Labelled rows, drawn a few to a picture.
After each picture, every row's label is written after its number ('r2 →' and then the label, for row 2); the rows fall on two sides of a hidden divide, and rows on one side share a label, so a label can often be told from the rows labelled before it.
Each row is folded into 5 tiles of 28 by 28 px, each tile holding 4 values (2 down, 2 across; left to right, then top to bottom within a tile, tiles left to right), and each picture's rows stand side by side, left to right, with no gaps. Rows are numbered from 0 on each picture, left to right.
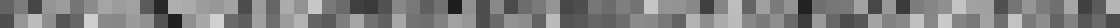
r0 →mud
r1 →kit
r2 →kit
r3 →mud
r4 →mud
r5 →kit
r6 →mud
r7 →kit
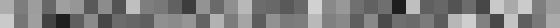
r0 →kit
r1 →mud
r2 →kit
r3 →mud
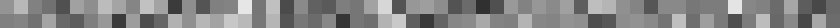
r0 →mud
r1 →mud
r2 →mud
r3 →mud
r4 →kit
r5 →kit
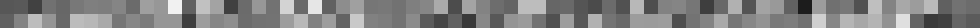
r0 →mud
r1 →kit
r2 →kit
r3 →mud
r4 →mud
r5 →kit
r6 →kit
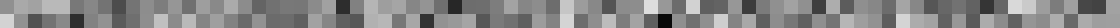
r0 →kit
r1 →kit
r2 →mud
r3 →mud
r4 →kit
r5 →kit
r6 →kit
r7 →kit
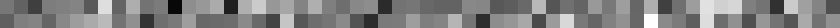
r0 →mud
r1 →mud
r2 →kit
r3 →mud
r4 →kit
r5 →kit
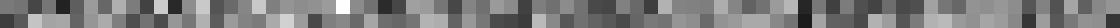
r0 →mud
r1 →mud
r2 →kit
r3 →kit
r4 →mud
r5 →kit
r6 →mud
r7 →kit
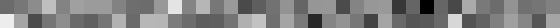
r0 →kit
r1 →kit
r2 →kit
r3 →mud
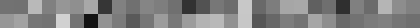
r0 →kit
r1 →mud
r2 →mud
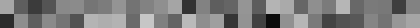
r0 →mud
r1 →kit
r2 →kit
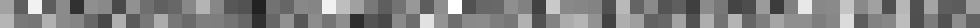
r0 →kit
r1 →kit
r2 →kit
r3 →kit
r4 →kit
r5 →mud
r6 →kit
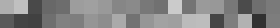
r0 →mud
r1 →kit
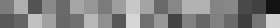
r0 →mud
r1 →kit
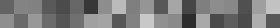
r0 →mud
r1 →kit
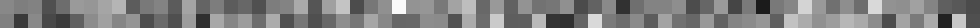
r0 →mud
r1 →mud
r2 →mud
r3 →kit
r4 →mud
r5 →mud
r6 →kit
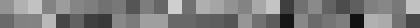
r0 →kit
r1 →kit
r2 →mud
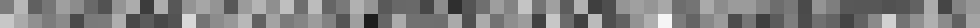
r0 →kit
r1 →mud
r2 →kit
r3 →mud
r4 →mud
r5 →kit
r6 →mud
